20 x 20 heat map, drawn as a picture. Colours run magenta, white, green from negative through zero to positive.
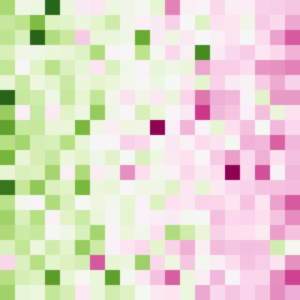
There are no regular stripes. The histogram is bell-shaped. No row or column stands out. There is an overall slope up to the left.
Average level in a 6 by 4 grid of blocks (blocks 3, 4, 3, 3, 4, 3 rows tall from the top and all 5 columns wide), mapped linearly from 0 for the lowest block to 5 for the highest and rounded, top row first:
5321 / 4321 / 4311 / 5320 / 4321 / 4310
